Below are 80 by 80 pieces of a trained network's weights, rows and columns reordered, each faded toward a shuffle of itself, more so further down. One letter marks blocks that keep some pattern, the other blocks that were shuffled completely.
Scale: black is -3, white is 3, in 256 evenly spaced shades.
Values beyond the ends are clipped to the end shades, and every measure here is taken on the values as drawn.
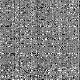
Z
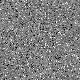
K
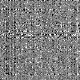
Z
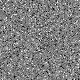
K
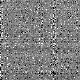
Z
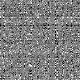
Z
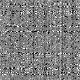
Z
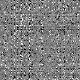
Z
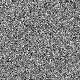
K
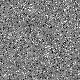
K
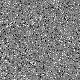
K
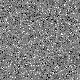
K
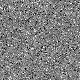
K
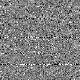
Z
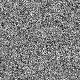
K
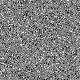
K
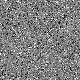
K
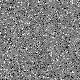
K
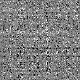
Z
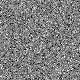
K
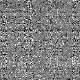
Z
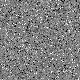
K
